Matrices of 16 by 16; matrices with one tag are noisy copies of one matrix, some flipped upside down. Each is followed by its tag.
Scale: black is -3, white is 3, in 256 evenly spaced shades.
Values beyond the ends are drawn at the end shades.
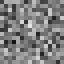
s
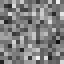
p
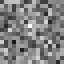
s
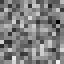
p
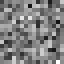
p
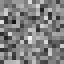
s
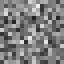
s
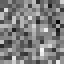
p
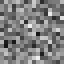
s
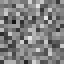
s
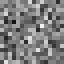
s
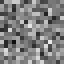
s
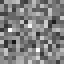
s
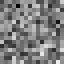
p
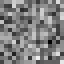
p
